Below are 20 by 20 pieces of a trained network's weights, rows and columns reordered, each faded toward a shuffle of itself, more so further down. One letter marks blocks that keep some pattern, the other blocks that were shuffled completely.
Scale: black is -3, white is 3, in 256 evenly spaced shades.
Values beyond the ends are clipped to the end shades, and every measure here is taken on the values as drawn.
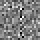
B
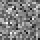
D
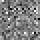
B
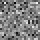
B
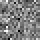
B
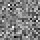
B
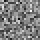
B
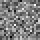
D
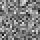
D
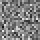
D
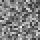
B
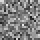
D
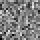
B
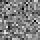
D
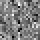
B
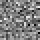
B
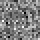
D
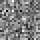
B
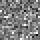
D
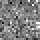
D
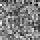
D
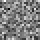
B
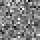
D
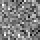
D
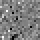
D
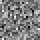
D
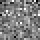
B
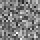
D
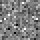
D
